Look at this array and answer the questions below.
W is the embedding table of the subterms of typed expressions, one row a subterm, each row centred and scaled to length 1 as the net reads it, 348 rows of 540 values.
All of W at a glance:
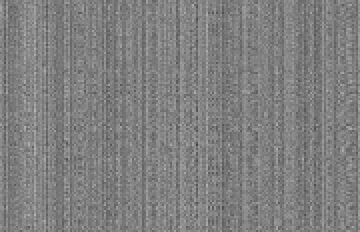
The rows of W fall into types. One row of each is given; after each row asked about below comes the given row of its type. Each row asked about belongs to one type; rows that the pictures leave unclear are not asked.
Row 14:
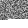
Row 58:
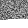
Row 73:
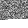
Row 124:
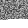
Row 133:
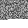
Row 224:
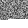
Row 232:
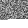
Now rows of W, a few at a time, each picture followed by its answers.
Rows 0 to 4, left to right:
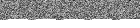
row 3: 224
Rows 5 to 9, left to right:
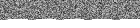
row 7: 124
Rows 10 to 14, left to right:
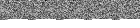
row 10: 232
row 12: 58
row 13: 14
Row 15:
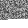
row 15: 14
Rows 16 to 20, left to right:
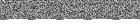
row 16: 124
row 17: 73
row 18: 14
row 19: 133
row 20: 124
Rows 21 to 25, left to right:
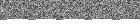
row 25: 232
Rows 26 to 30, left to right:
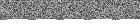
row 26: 232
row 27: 224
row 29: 58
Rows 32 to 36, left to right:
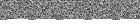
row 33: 224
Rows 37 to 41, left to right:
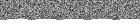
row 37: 124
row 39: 232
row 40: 133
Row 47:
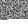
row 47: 124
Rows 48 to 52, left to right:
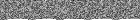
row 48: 133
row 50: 232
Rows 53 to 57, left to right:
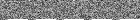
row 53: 73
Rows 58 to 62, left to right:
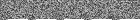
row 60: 224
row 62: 73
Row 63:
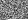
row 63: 232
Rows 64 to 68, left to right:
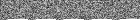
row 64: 58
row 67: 73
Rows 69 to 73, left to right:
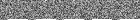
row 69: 232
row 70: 73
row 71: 124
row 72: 224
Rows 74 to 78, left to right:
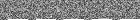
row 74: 14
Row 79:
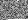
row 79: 73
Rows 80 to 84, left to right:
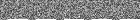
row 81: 133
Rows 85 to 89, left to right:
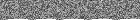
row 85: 73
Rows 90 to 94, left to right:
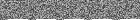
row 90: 73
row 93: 124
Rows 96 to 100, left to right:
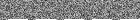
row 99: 224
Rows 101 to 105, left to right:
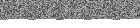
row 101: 124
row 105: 224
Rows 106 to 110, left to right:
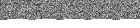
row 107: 133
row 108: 14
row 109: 133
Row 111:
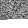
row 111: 58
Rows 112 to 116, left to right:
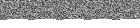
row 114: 58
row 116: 14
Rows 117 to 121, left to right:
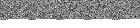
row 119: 124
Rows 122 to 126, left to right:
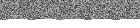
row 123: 58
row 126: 224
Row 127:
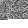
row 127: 14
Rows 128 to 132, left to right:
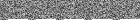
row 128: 14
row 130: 73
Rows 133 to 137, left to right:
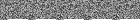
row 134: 232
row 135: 124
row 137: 124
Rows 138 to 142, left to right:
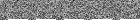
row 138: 14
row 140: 14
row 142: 224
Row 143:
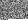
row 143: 224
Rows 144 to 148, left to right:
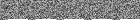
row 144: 73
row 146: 224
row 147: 133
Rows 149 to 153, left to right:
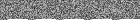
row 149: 133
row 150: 73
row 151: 124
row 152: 58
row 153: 232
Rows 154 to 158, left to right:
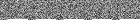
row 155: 73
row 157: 224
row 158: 133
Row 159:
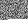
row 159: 133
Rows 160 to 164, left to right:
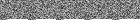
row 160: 232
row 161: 58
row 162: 73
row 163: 232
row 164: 133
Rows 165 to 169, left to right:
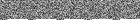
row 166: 73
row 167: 224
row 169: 224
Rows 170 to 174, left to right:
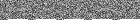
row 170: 14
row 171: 14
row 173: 14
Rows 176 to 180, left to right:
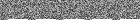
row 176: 232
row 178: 124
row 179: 224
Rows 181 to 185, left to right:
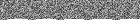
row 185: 224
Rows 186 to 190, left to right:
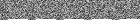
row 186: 58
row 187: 14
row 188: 232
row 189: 124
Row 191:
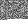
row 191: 133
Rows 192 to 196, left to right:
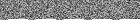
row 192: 124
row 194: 58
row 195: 124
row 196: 232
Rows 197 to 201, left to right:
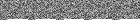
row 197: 73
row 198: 133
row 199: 14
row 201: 73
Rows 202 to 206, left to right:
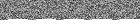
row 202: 14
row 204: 58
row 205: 124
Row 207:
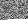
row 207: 73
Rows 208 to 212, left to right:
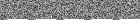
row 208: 232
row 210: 133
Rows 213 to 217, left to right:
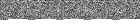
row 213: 224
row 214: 73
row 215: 133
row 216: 232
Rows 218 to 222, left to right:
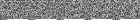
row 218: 73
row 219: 73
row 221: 133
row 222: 224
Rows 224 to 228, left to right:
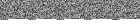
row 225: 14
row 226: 224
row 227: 133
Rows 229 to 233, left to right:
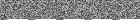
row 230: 73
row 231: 58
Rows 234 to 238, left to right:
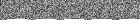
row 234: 58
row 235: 124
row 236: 224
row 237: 224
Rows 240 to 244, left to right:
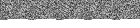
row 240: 58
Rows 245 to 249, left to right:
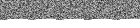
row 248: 58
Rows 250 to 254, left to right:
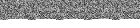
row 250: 124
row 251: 14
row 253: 58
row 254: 14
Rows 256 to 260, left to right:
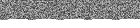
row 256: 232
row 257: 73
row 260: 133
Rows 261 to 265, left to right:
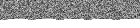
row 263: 14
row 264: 14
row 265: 58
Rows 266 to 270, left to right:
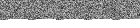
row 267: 58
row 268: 73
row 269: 73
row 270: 58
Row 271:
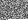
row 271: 224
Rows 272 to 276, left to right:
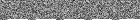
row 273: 14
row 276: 133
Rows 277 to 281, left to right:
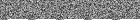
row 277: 133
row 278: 232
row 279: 124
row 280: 232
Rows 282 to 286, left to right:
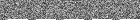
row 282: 14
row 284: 73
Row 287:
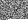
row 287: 224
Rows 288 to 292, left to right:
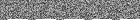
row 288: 133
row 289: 133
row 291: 232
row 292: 14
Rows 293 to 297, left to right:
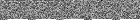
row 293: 73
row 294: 73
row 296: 14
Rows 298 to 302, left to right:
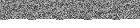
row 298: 124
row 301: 14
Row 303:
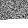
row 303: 58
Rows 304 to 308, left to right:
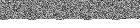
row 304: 124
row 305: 58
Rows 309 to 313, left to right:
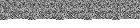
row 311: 14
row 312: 14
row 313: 133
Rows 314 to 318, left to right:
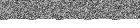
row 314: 232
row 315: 224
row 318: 73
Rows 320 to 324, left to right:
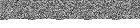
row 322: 73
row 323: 73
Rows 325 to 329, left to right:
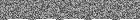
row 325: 133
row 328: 133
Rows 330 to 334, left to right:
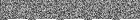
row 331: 133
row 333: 224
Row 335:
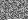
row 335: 133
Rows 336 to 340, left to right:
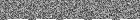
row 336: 133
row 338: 133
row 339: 58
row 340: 14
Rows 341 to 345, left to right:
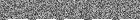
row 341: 14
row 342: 124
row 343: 224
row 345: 133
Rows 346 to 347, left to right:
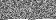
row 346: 58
